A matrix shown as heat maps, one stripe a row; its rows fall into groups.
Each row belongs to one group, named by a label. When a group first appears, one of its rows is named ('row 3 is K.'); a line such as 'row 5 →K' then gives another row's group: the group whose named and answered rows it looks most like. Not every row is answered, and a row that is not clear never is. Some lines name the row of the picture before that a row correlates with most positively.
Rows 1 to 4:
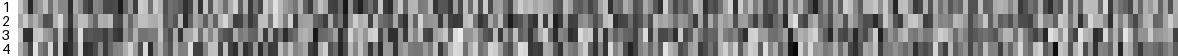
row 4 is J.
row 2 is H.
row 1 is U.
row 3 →J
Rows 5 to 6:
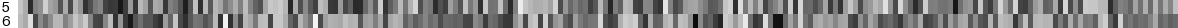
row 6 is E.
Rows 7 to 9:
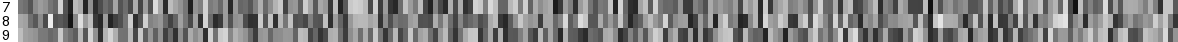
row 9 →H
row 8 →J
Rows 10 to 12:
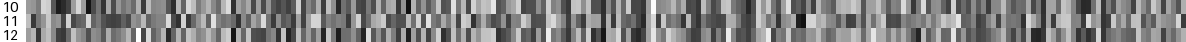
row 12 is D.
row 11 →J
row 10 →D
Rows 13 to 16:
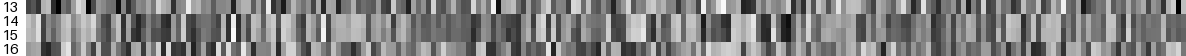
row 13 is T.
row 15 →E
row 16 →H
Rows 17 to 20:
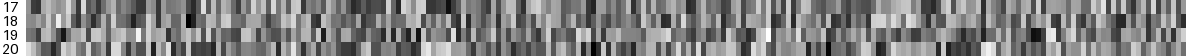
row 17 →U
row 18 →U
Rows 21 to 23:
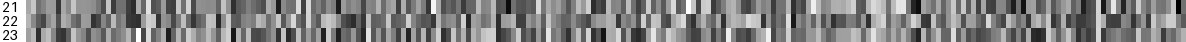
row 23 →D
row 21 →D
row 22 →U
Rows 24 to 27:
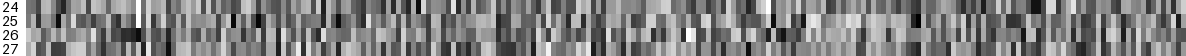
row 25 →D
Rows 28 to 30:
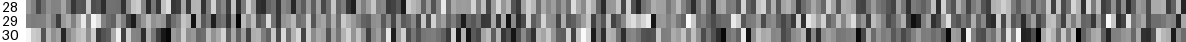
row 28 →J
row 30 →E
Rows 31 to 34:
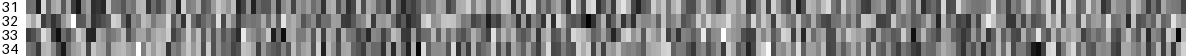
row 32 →H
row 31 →J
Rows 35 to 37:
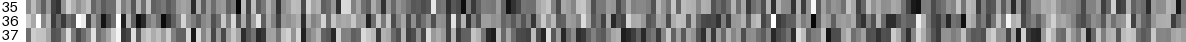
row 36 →E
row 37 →H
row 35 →E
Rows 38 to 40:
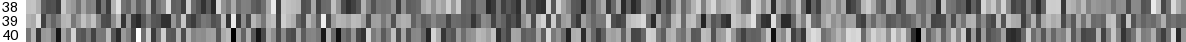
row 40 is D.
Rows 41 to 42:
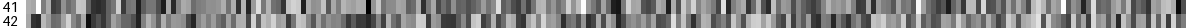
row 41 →E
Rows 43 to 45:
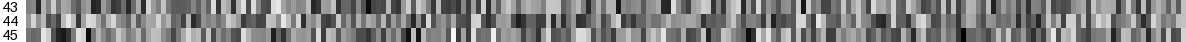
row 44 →H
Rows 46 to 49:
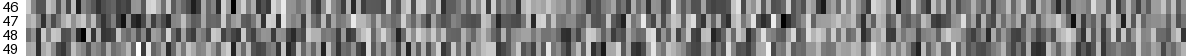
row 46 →U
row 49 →D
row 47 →E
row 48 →J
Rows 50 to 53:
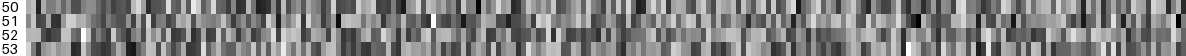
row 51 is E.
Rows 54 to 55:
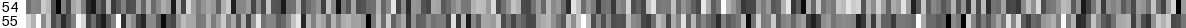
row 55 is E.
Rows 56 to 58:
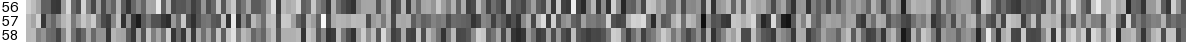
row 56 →H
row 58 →H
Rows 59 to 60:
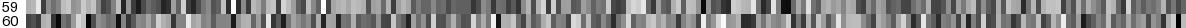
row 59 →E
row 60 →T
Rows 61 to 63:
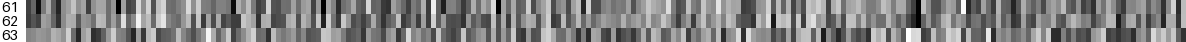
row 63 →U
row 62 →T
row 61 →T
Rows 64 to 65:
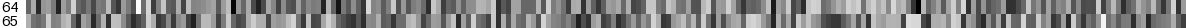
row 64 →D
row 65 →U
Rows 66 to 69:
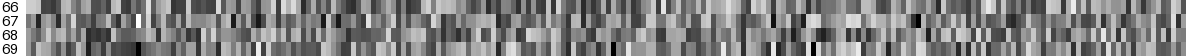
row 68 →U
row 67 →D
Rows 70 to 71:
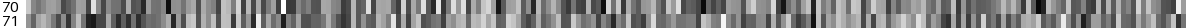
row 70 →D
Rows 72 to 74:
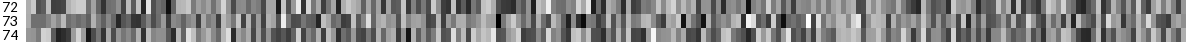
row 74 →D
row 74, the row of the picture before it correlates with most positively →71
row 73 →D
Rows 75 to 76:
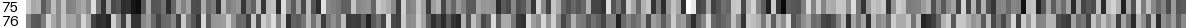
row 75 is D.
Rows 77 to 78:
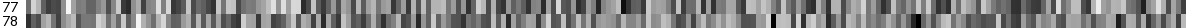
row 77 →H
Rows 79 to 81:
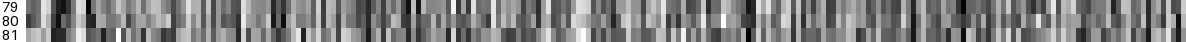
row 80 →T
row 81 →E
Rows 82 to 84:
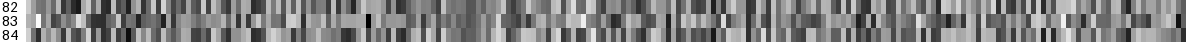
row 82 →J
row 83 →E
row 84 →J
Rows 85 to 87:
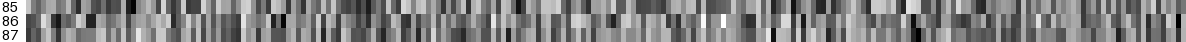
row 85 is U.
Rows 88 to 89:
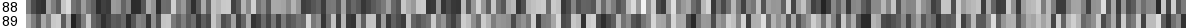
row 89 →J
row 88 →U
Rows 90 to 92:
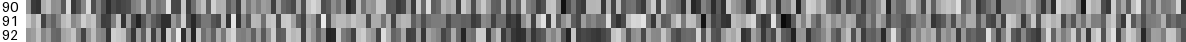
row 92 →H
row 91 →E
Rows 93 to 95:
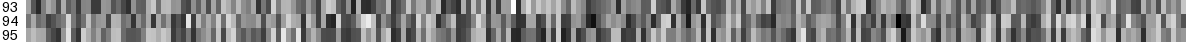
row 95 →H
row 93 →U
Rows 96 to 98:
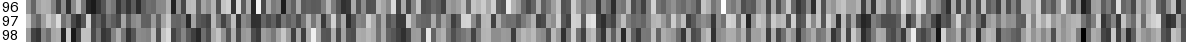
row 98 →J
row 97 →J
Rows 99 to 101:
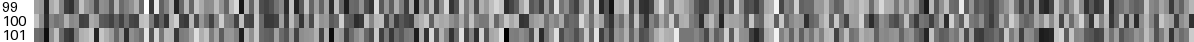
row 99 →D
